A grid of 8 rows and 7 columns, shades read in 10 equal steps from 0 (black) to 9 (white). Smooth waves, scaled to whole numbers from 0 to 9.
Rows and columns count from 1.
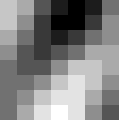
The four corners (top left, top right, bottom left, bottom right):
7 4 4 3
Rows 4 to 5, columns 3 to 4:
2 3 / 3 5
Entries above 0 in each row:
6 5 7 7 7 7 7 7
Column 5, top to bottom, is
0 0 2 4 7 8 8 8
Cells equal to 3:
6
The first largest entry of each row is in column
1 1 1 6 5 5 4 4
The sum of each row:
22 21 24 29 35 40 42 43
